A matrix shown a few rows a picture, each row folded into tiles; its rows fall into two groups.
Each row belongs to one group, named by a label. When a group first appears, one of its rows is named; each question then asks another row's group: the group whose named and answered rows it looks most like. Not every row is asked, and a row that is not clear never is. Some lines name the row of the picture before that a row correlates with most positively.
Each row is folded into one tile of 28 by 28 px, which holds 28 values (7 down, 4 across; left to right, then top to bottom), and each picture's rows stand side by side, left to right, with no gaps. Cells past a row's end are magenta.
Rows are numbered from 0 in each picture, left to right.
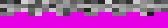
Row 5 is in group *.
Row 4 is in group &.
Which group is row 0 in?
&
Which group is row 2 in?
*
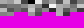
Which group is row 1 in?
*
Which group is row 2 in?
*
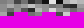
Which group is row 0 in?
*
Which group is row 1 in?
&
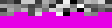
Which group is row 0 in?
&
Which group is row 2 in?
*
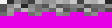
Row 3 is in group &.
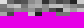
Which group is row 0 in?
*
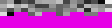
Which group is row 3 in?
&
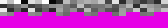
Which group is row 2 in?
*
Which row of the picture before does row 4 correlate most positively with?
2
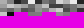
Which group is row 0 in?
*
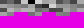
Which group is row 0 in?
&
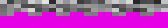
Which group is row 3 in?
&
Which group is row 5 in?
&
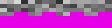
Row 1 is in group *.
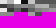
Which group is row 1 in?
*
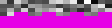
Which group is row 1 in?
&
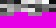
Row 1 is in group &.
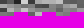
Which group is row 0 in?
&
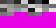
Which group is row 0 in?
&
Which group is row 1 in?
&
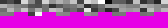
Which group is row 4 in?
&
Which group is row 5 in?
&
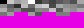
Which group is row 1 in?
*
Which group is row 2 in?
&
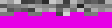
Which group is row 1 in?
&
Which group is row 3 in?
&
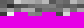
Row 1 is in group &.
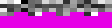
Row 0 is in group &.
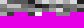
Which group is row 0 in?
*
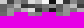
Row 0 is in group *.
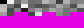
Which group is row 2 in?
*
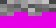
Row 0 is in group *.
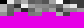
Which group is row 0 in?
*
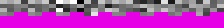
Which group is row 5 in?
&
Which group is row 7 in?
*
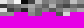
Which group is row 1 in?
*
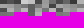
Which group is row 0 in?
&
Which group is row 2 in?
&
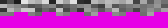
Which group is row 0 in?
&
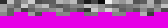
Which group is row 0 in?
*
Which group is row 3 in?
&
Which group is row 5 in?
*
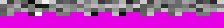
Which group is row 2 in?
&
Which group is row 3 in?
*
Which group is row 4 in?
*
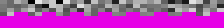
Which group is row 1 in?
*
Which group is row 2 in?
*
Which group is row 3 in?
*
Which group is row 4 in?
*
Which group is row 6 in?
&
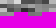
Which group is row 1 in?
&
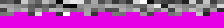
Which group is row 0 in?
&
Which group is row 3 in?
*
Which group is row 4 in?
&
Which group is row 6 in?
&
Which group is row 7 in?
*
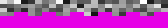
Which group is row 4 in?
*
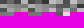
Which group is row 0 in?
&
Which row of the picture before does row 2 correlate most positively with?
2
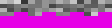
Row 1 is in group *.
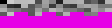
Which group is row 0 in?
*
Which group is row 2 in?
*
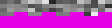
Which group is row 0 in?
&
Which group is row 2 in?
&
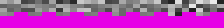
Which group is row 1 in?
&
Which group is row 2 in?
&
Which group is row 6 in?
*
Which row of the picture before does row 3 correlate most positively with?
1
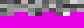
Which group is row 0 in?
&
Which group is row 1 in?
*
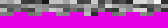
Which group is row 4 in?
&
